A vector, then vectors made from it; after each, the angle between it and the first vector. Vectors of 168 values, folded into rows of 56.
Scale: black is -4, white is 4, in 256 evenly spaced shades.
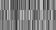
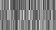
nearly parallel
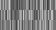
nearly parallel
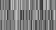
nearly opposite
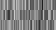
partly opposed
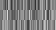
partly aligned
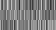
orthogonal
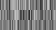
nearly opposite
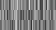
nearly opposite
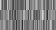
partly aligned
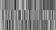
orthogonal
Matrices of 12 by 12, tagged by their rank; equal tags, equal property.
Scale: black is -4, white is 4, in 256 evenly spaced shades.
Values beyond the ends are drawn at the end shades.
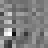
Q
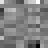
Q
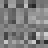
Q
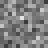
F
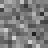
F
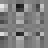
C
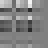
C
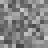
F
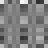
C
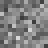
F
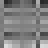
C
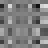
C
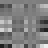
C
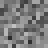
F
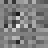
Q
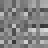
Q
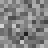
F
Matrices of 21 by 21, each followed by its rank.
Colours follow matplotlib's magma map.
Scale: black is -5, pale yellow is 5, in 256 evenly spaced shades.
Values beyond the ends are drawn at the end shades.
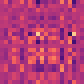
two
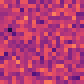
full rank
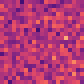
full rank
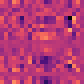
three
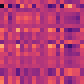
two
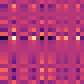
one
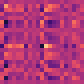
two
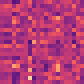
three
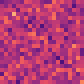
full rank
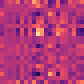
two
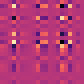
one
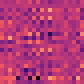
three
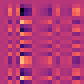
one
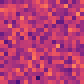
full rank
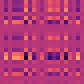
one
